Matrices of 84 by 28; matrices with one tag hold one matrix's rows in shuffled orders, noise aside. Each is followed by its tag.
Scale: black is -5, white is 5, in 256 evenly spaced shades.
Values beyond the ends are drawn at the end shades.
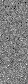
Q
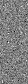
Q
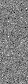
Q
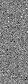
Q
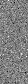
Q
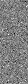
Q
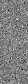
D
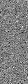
D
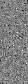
D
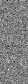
Q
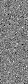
D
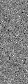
D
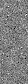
Q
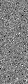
D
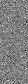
Q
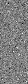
D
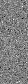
D
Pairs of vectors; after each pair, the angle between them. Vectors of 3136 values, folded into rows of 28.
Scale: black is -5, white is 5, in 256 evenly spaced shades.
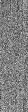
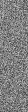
partly opposed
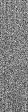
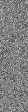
orthogonal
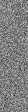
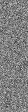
partly aligned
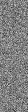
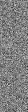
nearly parallel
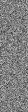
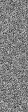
partly opposed
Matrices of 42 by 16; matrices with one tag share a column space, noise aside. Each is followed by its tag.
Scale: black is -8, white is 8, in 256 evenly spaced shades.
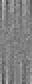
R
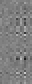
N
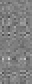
N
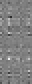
N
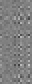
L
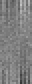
R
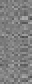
L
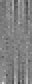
R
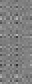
L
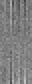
R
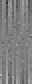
R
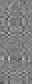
N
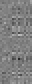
N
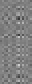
L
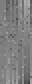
R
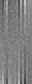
R
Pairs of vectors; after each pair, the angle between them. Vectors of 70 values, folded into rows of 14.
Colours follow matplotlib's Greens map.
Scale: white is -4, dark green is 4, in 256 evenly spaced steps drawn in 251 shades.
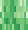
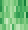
nearly opposite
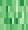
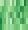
partly opposed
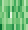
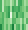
nearly parallel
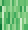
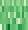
partly opposed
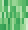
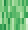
nearly parallel
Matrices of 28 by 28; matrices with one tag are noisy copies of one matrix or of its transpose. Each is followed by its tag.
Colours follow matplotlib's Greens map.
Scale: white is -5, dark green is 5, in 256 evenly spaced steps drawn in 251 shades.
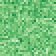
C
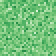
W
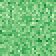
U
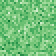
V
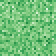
U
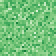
W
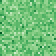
U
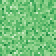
U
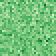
U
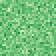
W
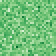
W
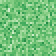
W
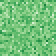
U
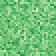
V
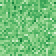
C
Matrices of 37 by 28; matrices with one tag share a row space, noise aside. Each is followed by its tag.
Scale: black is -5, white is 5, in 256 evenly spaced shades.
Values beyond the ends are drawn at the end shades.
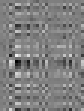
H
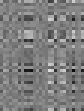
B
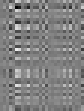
H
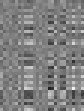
B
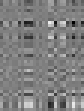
B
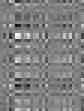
H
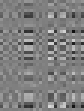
B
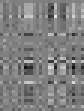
B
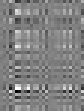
H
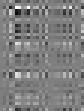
H
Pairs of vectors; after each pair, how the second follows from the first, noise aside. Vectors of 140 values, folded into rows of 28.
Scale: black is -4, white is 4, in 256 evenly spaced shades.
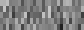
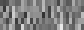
negated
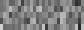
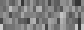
copied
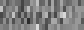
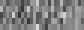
copied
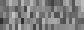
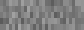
shrunk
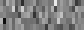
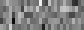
shuffled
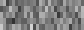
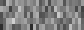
negated
